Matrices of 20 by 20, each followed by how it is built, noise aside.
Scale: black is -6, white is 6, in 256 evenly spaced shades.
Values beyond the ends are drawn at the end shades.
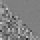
lower triangular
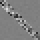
banded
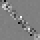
banded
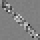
banded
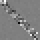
banded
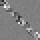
banded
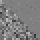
lower triangular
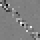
banded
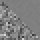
lower triangular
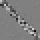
banded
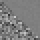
lower triangular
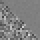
lower triangular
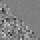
lower triangular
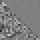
lower triangular
